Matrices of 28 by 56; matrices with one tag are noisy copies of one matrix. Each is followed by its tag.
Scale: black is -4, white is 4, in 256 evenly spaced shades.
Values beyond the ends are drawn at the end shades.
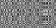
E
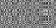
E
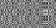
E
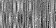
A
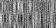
A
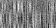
A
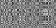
E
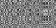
E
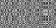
E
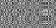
E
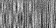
A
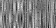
A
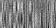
A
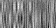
A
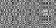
E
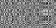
E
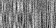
A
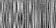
A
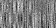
A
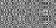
E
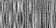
A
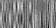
A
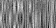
A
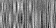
A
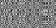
E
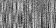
A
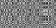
E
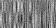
A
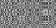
E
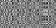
E
